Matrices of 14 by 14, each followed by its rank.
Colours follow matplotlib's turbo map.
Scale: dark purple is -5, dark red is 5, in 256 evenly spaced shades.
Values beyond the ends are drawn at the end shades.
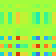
one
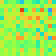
three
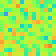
full rank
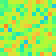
full rank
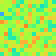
full rank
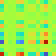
one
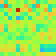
three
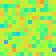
full rank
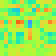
three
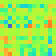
three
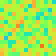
full rank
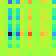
one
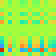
one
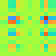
one
